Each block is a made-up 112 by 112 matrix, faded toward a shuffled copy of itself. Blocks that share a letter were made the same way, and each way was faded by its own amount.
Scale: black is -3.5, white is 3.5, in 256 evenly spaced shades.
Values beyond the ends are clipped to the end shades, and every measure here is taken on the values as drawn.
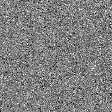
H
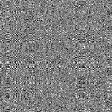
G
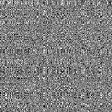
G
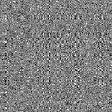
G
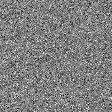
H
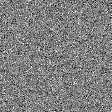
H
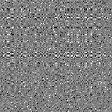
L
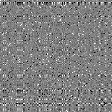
L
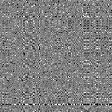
L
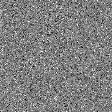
H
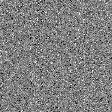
H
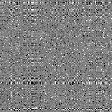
L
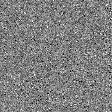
H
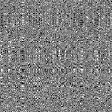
G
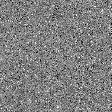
H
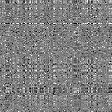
L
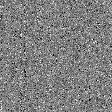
H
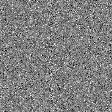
H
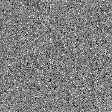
H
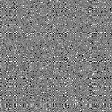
L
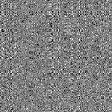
G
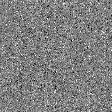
H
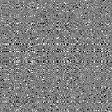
L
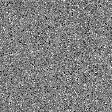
H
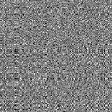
G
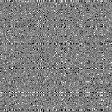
L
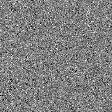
H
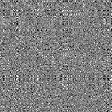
G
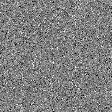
H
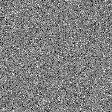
H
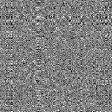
G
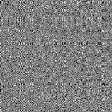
G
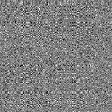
G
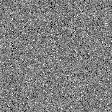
H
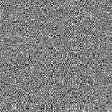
G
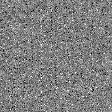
H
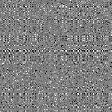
L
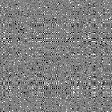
L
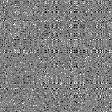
L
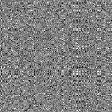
G
